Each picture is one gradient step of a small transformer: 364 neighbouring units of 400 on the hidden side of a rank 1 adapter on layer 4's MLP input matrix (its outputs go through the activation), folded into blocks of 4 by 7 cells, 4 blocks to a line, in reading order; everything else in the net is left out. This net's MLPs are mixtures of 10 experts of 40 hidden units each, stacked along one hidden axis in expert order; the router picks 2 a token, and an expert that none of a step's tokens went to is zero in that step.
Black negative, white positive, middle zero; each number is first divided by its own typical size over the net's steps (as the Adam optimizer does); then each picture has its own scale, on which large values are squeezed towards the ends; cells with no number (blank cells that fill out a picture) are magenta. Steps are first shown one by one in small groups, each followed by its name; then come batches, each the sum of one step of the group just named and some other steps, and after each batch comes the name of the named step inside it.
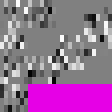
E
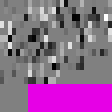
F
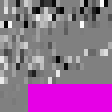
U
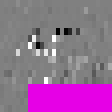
E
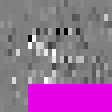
F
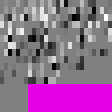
F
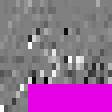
E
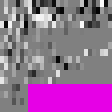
U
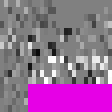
E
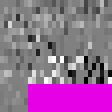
U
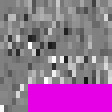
F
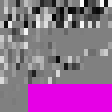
U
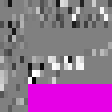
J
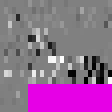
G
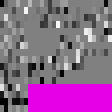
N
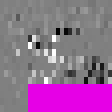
G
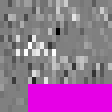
J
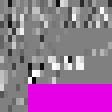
J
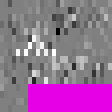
J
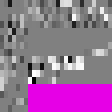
J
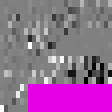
G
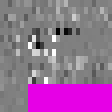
J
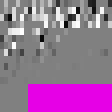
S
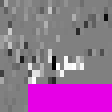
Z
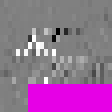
Z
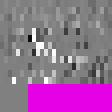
S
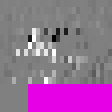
S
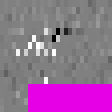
S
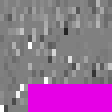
S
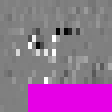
S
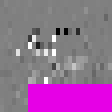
Z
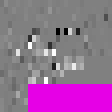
Z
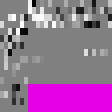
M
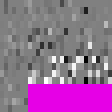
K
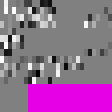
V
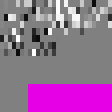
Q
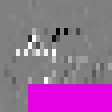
M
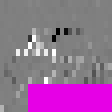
K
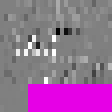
Q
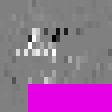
M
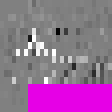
M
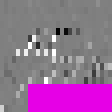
K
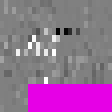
V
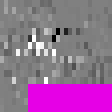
V
